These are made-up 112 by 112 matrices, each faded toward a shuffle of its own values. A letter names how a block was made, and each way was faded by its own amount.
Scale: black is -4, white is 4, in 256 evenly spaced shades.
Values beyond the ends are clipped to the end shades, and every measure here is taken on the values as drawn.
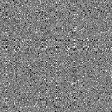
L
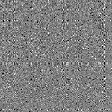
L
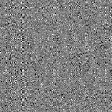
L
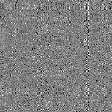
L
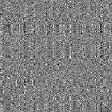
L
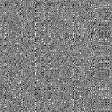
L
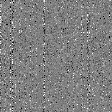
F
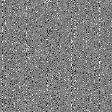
F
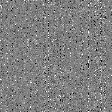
F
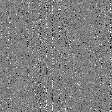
F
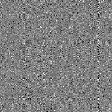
L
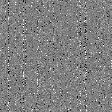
F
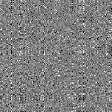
L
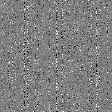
F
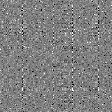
L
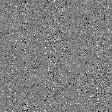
F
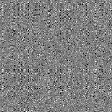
L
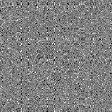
L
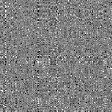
L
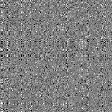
L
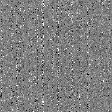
F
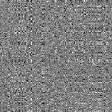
L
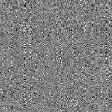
L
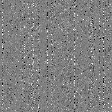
F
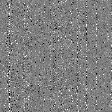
F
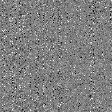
F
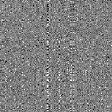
L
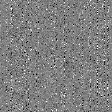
F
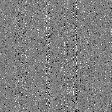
F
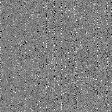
F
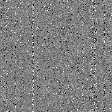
F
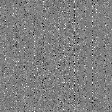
F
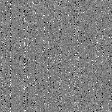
F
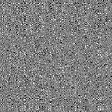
L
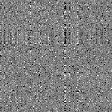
L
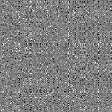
L
